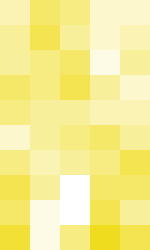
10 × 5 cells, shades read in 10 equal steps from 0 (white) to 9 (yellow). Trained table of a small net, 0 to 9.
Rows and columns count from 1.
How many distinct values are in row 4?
5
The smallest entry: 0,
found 2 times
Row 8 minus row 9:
1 3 0 -1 2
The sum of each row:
18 20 20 24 19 21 24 23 18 30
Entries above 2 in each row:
3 4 4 4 5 4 5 4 3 4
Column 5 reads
2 3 4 2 3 4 7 6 4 7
